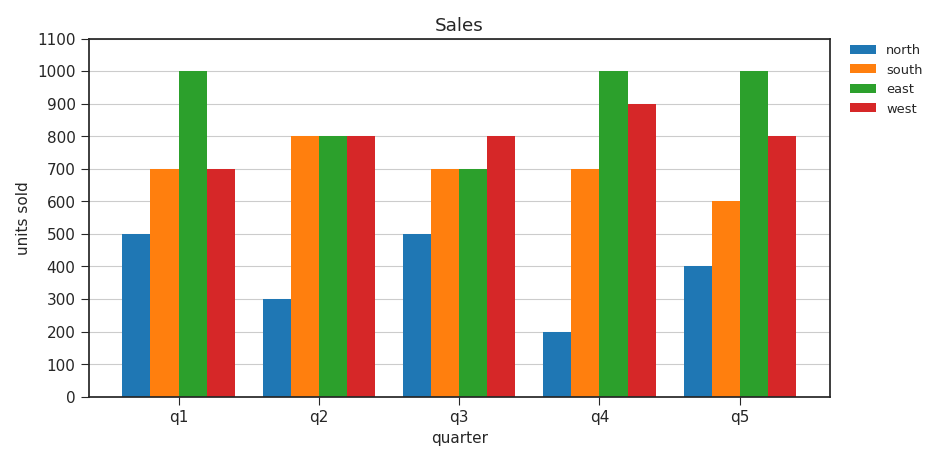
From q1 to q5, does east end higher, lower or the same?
the same
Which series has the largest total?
east
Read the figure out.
Title: Sales
x-axis: quarter, ticks q1 q2 q3 q4 q5
y-axis: units sold, ticks 0 100 200 300 400 500 600 700 800 900 1000 1100
Legend: north, south, east, west
Values:
north: 500 300 500 200 400
south: 700 800 700 700 600
east: 1000 800 700 1000 1000
west: 700 800 800 900 800
